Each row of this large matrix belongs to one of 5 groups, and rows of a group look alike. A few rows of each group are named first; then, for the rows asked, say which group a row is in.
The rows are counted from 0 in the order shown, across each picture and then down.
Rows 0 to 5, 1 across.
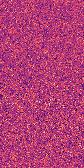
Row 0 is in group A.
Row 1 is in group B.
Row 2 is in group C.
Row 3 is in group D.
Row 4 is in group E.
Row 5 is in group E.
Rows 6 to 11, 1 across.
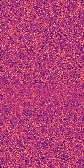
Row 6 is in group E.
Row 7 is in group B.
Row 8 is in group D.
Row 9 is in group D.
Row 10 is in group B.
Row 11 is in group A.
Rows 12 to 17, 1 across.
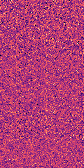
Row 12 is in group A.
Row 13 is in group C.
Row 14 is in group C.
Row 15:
C
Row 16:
C
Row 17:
D
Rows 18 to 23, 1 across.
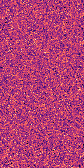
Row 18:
B
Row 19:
B
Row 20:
D
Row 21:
E
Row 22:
A
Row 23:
B
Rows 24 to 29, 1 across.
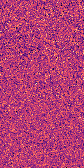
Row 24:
E
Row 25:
C
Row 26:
D
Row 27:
E
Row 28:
E
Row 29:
B
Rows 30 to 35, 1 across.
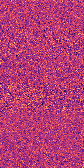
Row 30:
A
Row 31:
E
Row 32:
C
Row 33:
B
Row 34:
D
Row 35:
C
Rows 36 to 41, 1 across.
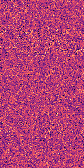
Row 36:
A
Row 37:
D
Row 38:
D
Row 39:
E
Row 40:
D
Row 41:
B
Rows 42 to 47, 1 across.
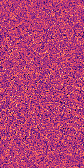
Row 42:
E
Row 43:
B
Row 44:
D
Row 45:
A
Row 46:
A
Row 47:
B
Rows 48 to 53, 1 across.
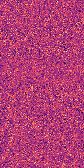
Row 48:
D
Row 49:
A
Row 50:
B
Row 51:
E
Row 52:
B
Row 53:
B
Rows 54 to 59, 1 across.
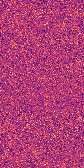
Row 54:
B
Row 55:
E
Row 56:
E
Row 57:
C
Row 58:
E
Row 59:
B
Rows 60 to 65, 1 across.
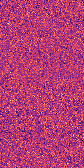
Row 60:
E
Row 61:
A
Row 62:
B
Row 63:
E
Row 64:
C
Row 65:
E
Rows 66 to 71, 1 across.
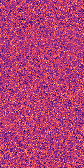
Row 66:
C
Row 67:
A
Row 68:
C
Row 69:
E
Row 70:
D
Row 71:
A
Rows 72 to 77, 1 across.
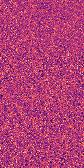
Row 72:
A
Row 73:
A
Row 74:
B
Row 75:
D
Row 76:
B
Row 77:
A
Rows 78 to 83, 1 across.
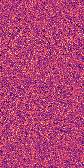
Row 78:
E
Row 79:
E
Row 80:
D
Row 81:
A
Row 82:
A
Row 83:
D
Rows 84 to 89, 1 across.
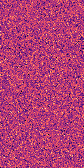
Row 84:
E
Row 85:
C
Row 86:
D
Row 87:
C
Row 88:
A
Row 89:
E
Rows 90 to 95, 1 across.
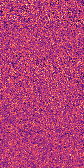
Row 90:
D
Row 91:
E
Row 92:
E
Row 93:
D
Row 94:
C
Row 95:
B
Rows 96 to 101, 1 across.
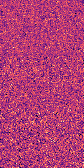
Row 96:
D
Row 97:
D
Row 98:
B
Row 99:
A
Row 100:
C
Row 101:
C
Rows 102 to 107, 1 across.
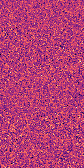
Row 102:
E
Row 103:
A
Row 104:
E
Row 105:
D
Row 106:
E
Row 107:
A
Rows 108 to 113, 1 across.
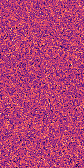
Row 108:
E
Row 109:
A
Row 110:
C
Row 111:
D
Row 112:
B
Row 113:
E
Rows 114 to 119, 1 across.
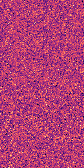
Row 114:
B
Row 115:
B
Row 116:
B
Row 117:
C
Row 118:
B
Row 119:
A
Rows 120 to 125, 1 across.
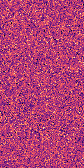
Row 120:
B
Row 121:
E
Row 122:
E
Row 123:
C
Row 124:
A
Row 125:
D
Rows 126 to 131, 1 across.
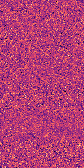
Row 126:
D
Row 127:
A
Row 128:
A
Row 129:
B
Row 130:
B
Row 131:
E
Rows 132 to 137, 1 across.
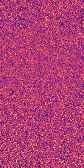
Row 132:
C
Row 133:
E
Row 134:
D
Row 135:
D
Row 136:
A
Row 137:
A
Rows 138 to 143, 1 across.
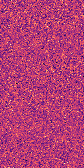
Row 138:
A
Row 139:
B
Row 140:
E
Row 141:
B
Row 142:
B
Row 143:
A
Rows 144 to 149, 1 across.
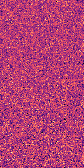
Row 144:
D
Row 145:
D
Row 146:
B
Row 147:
D
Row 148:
B
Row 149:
D
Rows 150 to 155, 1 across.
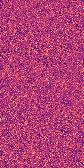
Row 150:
E
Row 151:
A
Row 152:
B
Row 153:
A
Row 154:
A
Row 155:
D
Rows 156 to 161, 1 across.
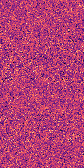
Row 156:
E
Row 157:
D
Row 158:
B
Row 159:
B
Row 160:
A
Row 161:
A
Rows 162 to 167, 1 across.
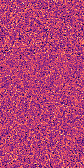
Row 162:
A
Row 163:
B
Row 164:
D
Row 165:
A
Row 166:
A
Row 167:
D
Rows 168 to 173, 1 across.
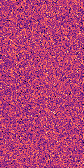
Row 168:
C
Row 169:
E
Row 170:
C
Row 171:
C
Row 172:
C
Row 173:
D
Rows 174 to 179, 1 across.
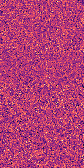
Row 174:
D
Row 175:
D
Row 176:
C
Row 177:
D
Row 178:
C
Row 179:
B
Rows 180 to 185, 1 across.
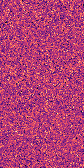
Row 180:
B
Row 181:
A
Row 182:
E
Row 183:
C
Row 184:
D
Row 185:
C
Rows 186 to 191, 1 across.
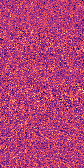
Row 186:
E
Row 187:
D
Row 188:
B
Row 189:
E
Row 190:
A
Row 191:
A
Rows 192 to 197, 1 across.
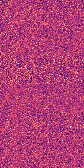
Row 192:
B
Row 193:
A
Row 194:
A
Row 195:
B
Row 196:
B
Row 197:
B
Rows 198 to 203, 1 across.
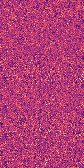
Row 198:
E
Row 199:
D
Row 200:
D
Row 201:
D
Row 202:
D
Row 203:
D
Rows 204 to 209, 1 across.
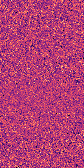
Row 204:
A
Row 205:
A
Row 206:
E
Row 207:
E
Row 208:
D
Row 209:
E
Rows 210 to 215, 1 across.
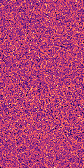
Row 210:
C
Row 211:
A
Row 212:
C
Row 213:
D
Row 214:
E
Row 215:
C
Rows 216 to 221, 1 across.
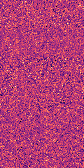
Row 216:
E
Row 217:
B
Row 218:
B
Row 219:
A
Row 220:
C
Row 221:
C
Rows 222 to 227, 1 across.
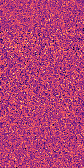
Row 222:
D
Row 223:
D
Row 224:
A
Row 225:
E
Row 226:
D
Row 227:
E
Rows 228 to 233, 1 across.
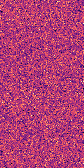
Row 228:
D
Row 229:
C
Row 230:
C
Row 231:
B
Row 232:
C
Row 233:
D
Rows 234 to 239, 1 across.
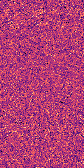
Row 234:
B
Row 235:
C
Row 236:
A
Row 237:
A
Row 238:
D
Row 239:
D
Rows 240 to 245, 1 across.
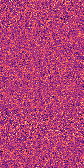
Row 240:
A
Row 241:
E
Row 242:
D
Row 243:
D
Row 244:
A
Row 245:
D
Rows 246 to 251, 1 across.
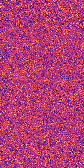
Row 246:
C
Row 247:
D
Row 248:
B
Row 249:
E
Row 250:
B
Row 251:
D
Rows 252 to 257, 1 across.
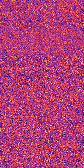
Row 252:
C
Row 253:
D
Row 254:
C
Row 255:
E
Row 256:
D
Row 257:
D
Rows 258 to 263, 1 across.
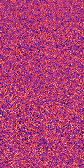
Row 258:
C
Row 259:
C
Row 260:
C
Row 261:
A
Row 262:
C
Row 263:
B
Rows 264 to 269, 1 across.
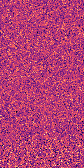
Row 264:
B
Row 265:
E
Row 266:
B
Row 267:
E
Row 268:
C
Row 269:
E
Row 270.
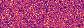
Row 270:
B
